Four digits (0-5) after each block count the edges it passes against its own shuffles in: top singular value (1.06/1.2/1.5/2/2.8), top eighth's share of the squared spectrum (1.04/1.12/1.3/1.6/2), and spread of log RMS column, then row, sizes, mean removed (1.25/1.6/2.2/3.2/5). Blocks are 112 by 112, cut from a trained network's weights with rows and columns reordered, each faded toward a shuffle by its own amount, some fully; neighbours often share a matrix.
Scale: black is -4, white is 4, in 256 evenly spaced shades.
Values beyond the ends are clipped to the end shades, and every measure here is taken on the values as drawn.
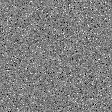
0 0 0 0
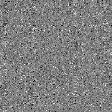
3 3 2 2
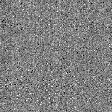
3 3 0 2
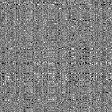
4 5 2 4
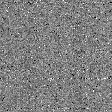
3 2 0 1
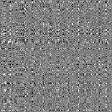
5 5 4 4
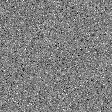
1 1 0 0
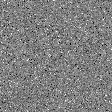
0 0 0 0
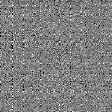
4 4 3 2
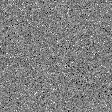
1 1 0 0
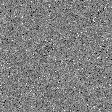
0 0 0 0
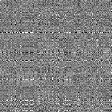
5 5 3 3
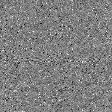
3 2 1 1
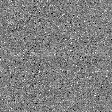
2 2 1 0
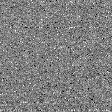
3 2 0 1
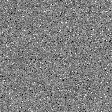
2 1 0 0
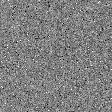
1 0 0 0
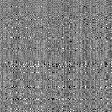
4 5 2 4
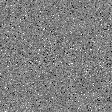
0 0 0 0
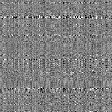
4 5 2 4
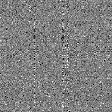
4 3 2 1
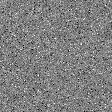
0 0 0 0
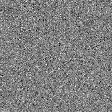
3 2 1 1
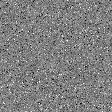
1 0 0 0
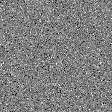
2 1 0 0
